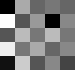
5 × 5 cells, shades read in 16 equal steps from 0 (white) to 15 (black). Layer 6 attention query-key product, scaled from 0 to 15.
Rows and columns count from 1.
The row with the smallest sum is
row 4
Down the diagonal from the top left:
15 10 8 9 11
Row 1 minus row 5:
1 2 -1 1 -2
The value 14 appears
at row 5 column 1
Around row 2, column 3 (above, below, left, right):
9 8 10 15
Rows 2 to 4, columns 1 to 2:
0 10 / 10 4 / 1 8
